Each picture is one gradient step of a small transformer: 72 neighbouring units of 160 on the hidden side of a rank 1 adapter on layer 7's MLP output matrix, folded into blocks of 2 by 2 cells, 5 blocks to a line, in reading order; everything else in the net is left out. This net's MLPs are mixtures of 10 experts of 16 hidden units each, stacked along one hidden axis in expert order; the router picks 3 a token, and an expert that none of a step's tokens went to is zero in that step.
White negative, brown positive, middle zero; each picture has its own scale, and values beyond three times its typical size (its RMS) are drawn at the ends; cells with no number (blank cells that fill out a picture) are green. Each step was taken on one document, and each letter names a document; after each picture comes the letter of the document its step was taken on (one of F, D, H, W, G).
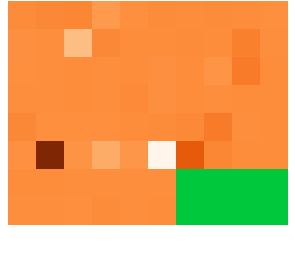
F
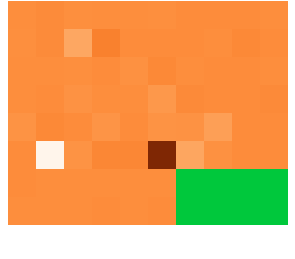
F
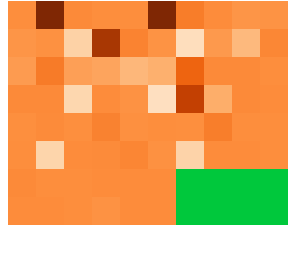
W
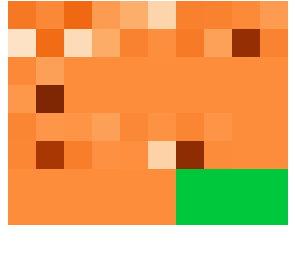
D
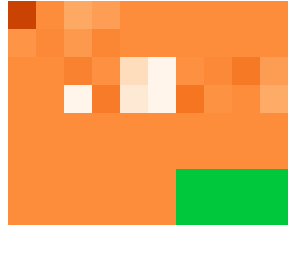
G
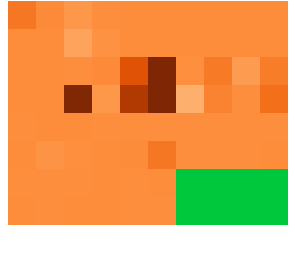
G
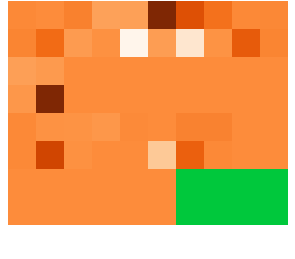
D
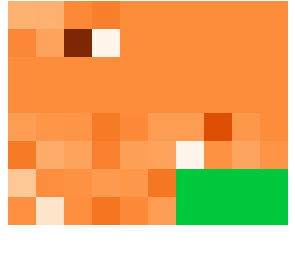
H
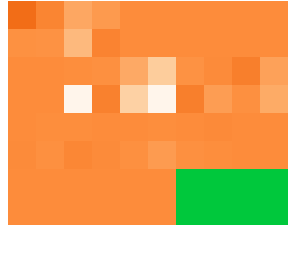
G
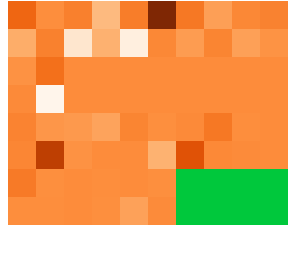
D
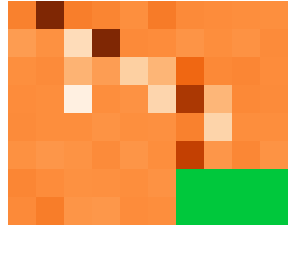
W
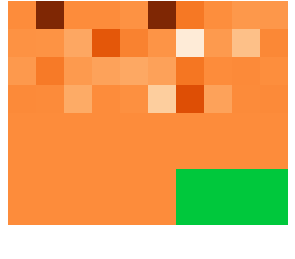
W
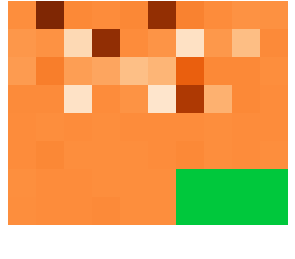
W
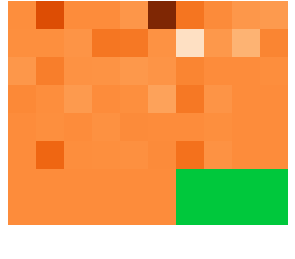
W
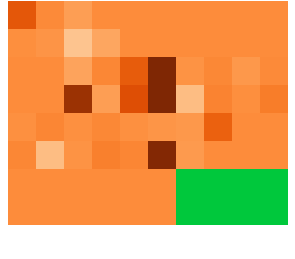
G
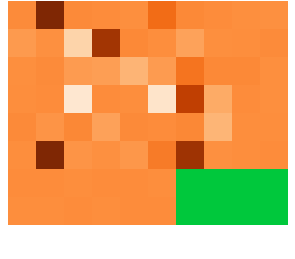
W
